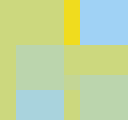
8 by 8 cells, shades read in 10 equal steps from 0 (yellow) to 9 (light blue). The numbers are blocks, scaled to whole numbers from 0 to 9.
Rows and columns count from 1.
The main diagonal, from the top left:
4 4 4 6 4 6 6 6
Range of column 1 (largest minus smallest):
0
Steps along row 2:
same same same down up same same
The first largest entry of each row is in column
6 6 6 2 2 2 2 2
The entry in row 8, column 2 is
8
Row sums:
43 43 43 38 38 45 50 50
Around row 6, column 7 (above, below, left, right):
4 6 6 6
